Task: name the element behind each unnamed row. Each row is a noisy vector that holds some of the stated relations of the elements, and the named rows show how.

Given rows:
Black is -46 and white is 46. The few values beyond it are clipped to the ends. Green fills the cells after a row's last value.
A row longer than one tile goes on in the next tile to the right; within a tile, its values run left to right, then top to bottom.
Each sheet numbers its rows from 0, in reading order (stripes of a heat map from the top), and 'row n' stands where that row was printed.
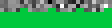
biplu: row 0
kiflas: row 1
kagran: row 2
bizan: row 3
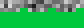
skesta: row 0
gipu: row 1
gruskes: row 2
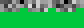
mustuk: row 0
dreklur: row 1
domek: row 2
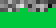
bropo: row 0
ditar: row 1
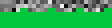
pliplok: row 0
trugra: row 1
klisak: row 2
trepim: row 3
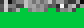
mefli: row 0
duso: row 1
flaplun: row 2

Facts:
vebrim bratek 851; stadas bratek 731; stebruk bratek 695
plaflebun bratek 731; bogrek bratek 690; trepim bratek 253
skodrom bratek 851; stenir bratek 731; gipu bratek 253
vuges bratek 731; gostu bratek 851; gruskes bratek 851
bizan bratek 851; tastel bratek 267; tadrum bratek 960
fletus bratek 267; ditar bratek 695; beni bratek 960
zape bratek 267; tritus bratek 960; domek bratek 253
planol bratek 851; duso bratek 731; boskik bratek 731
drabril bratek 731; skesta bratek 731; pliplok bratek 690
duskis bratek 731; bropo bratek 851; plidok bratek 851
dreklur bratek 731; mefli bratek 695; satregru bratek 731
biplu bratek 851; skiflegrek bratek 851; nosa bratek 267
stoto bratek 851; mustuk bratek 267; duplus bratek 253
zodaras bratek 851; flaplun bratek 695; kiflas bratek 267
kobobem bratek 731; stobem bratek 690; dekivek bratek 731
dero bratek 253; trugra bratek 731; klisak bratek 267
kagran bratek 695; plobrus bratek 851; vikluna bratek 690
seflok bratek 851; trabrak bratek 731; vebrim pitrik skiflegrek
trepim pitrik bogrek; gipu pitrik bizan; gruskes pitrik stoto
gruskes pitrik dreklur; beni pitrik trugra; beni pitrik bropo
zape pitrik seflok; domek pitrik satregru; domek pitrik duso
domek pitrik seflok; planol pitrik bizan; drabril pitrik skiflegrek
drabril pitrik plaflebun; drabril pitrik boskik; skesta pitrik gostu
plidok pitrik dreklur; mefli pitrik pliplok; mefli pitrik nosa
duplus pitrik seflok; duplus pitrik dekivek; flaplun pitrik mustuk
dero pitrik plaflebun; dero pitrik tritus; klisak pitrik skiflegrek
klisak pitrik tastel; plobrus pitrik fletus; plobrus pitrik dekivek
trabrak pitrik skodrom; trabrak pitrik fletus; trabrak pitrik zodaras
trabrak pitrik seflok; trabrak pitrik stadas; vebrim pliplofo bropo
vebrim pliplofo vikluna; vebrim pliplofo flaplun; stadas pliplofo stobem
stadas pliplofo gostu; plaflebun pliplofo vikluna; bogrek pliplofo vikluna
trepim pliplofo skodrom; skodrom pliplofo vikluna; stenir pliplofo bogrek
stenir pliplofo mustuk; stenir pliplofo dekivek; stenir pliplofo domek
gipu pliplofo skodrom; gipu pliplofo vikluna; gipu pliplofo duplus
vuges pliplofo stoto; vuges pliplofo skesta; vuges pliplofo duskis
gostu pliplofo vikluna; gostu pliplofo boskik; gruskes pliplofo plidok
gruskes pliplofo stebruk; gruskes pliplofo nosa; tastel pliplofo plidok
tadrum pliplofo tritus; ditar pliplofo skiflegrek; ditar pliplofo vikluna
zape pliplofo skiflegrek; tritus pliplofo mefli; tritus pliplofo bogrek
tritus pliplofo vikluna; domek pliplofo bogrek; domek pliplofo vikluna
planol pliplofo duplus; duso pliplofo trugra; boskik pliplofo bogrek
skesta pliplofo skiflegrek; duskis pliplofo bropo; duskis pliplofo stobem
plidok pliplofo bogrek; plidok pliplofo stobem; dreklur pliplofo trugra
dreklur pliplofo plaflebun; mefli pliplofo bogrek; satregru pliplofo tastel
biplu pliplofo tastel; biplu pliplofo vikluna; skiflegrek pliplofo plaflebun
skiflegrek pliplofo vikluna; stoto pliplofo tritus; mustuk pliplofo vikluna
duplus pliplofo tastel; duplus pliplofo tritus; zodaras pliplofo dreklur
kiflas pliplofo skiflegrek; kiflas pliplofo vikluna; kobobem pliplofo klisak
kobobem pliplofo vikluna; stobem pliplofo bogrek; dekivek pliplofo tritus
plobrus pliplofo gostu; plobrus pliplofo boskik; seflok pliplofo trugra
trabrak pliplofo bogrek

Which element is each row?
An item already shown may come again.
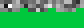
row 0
plaflebun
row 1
bropo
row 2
tastel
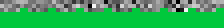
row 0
stenir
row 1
plobrus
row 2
nosa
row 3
skiflegrek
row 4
skodrom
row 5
kobobem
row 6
bogrek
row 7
stenir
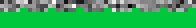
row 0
boskik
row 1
plidok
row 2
vikluna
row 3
gostu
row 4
duplus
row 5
stadas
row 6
dero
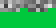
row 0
skesta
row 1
bropo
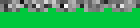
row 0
skodrom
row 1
tritus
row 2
plaflebun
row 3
zape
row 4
kobobem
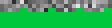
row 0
beni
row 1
vebrim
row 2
bropo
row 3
skesta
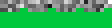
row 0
bropo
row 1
tadrum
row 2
planol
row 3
plidok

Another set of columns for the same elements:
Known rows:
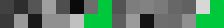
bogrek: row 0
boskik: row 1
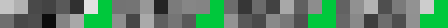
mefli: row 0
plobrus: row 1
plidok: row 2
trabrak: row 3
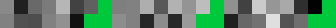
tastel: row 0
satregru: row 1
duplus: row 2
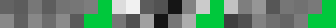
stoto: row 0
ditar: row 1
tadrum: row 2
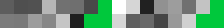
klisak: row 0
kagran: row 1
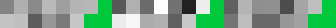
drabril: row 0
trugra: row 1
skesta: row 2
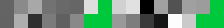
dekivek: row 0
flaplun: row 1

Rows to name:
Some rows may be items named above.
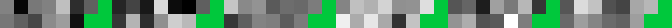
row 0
tastel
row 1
vikluna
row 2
tadrum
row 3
duso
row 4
bropo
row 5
kobobem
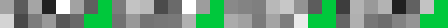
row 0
gruskes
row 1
vuges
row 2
pliplok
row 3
plaflebun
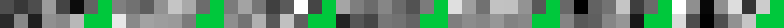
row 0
bogrek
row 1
bizan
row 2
vebrim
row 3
tritus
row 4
beni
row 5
tastel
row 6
stebruk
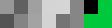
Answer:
dero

